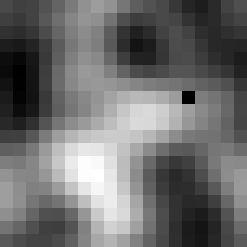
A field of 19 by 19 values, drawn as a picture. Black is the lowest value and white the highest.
Stripes: none. Calmest part: top right. Lone odd cells: 1, lower than its neighbours.
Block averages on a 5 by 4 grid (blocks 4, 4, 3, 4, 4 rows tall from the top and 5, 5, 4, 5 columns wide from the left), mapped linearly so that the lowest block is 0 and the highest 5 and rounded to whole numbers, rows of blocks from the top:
1 2 1 0 / 0 3 2 1 / 1 4 4 2 / 3 5 2 2 / 2 4 2 1
